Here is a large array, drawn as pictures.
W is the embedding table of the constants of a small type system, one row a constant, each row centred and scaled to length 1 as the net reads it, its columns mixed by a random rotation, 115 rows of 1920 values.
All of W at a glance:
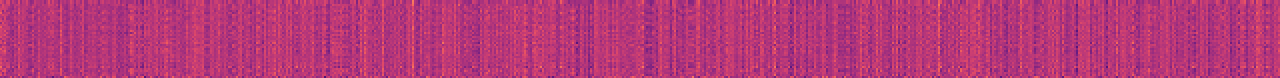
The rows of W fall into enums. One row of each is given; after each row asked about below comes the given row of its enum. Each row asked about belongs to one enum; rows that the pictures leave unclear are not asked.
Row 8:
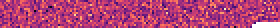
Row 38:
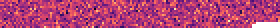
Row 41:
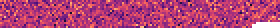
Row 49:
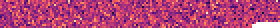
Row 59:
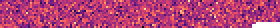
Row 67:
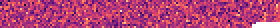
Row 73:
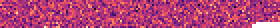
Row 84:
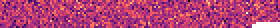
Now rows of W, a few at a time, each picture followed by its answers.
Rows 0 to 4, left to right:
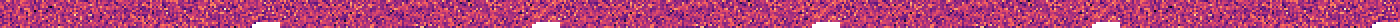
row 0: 8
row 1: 41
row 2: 41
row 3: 41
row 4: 8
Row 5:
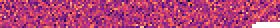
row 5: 41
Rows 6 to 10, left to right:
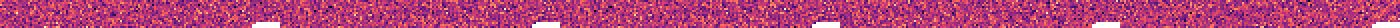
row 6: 73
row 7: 8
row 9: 49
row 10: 41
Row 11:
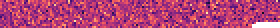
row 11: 49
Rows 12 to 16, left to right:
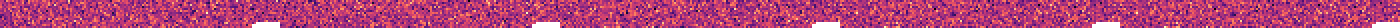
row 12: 49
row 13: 84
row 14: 38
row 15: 73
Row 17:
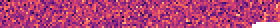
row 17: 67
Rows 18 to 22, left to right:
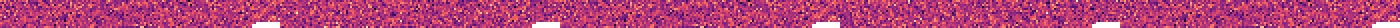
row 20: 41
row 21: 49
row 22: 41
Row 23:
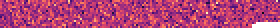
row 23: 49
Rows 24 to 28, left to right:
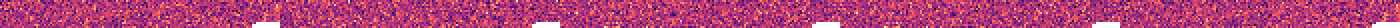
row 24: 67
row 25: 49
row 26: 73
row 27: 73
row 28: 67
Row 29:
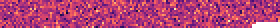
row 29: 38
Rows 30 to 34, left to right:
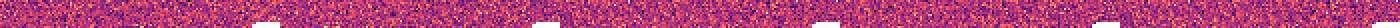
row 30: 41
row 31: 73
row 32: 49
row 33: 8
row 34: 49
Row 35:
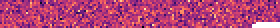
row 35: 59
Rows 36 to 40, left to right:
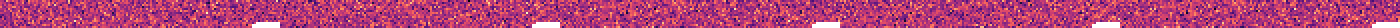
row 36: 49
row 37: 84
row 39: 41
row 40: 38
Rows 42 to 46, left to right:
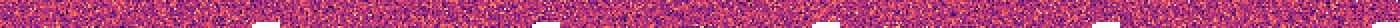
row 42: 38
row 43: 8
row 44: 41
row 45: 73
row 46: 49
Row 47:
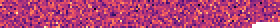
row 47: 73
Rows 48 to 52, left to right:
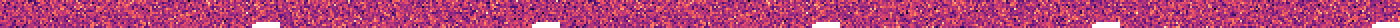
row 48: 84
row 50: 84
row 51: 38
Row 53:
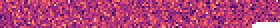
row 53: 49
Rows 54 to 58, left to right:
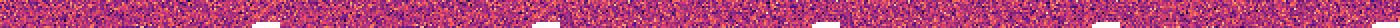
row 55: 41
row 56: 49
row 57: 49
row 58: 38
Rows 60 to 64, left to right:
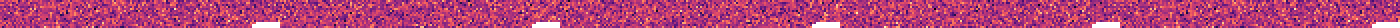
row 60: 38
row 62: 67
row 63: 73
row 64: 38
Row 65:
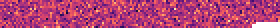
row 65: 38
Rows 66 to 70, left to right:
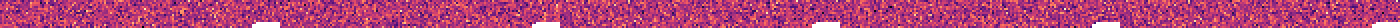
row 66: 59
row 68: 49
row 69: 8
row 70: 49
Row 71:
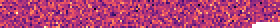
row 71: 73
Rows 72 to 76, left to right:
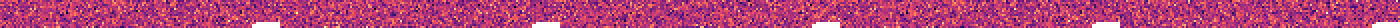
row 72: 38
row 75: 38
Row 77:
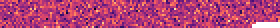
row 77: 38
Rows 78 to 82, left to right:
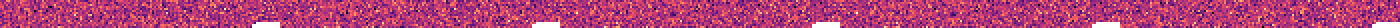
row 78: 8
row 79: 38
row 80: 73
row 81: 73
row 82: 59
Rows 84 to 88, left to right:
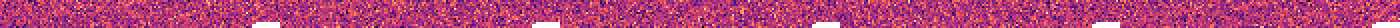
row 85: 38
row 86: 59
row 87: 49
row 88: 41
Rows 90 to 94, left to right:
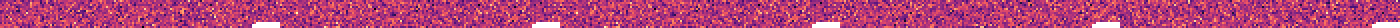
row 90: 59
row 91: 73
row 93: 41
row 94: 49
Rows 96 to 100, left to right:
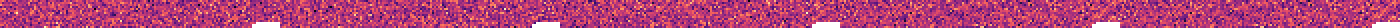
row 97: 8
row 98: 84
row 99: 41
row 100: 41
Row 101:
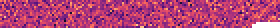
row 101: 41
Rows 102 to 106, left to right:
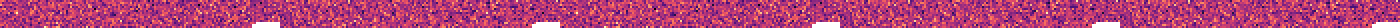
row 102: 73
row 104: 73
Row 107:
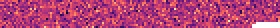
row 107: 38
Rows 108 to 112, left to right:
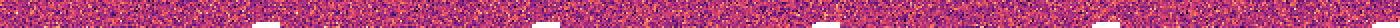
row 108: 73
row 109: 73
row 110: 67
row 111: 41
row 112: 38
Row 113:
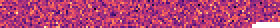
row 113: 73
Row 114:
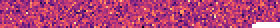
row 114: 59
